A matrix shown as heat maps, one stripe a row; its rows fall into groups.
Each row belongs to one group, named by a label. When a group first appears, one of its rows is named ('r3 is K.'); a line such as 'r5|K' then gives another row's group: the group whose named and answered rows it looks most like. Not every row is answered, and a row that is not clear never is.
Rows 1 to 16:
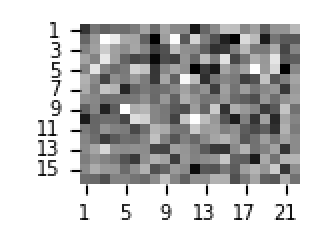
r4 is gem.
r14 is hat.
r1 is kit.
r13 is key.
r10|hat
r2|key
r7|gem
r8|hat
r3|key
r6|hat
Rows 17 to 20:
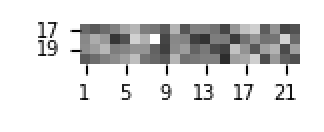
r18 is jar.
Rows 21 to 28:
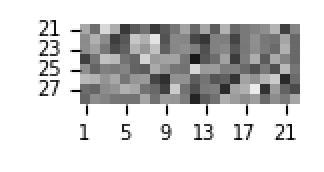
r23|jar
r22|jar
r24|kit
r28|kit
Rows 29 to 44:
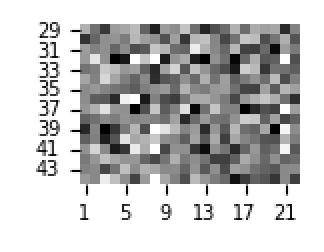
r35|hat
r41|jar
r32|jar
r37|hat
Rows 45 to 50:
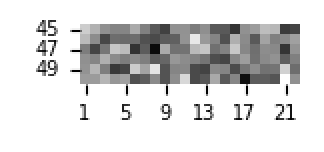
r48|key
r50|hat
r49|jar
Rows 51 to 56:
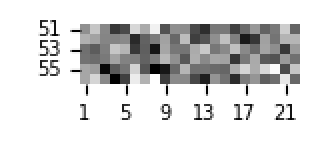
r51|jar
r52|hat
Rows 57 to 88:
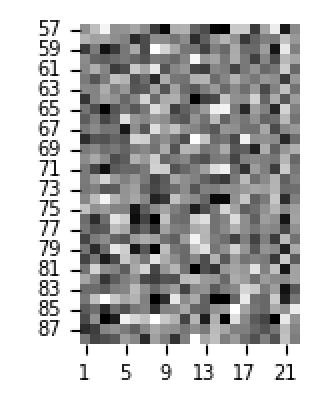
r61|jar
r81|kit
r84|key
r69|hat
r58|hat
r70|jar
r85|kit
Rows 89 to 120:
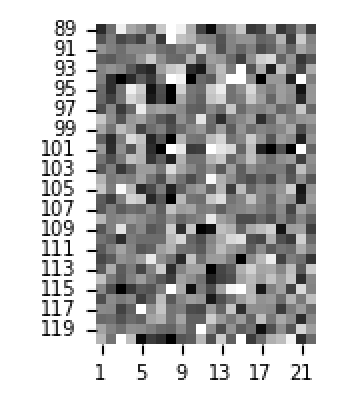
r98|hat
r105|gem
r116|kit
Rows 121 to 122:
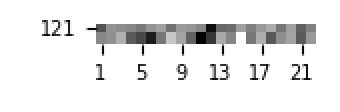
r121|kit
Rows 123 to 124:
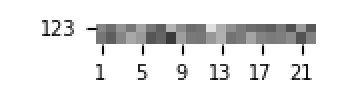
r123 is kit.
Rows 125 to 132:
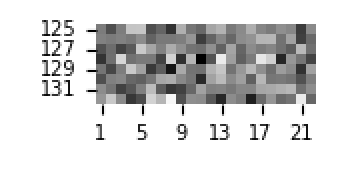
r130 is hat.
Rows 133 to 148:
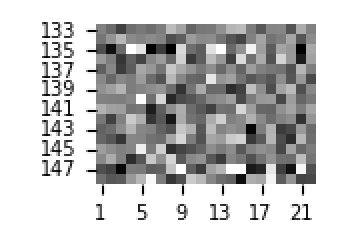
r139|key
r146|jar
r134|key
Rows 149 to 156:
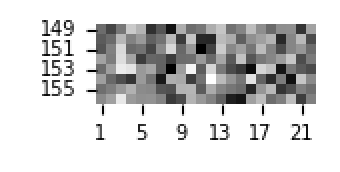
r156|key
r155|key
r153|key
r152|gem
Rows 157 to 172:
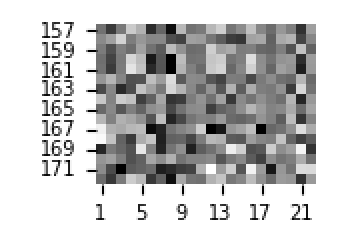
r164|gem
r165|kit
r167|hat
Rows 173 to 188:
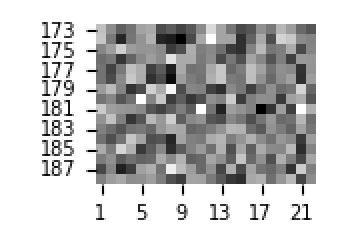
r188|key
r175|key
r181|hat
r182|jar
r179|jar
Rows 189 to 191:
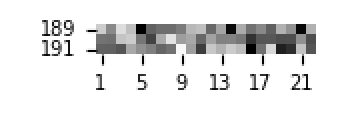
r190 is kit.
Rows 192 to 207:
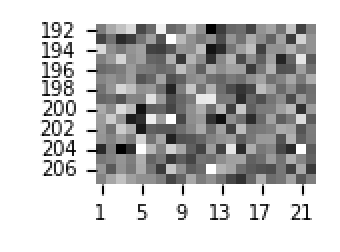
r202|gem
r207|key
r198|key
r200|gem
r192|kit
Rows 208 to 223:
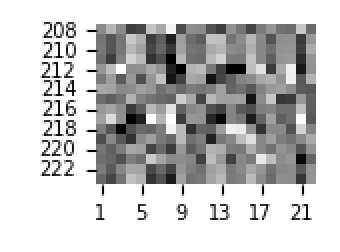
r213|kit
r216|jar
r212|key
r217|jar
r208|jar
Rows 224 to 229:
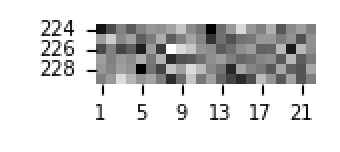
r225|kit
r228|gem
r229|key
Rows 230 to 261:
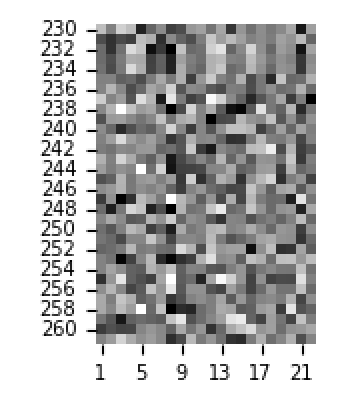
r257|gem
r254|jar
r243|gem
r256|jar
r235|hat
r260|kit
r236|jar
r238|key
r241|key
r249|jar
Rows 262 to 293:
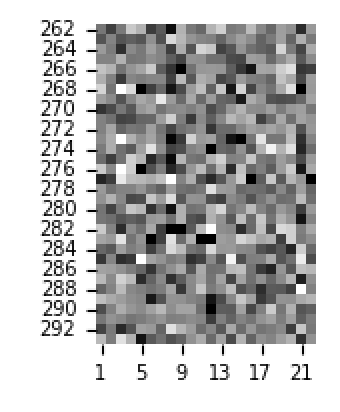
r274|kit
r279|jar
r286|hat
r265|key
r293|gem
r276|gem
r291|kit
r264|hat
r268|gem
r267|hat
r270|kit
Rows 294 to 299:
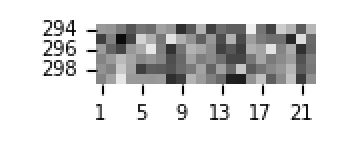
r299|key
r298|gem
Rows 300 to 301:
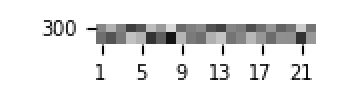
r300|jar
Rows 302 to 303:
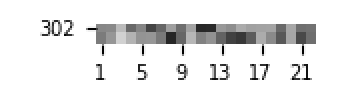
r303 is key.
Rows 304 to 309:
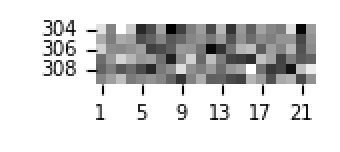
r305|gem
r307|key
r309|key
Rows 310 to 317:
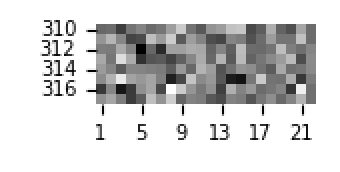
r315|key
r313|gem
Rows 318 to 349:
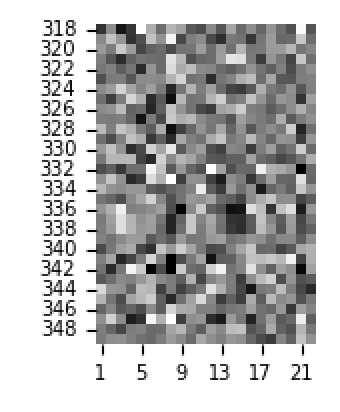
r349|hat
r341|kit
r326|hat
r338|key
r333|jar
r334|hat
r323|kit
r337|key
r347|jar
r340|kit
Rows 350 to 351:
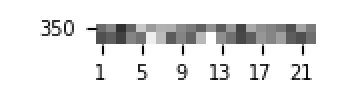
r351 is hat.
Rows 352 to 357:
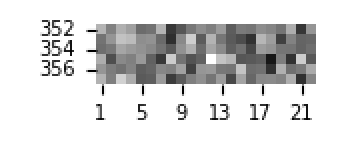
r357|gem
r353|key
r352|gem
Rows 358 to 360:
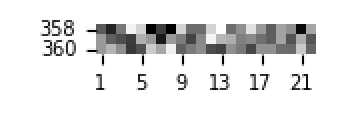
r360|jar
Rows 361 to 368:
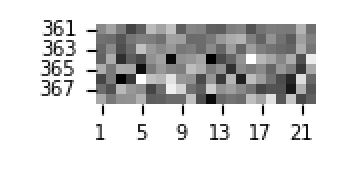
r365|gem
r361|jar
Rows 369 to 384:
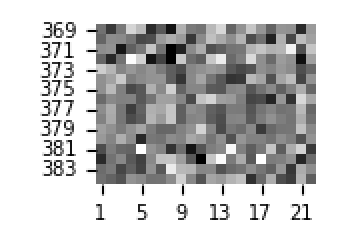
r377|jar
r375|jar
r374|key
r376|hat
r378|jar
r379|hat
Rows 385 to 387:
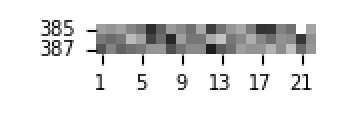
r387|kit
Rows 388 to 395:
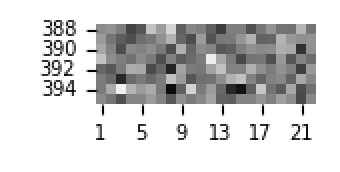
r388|jar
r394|key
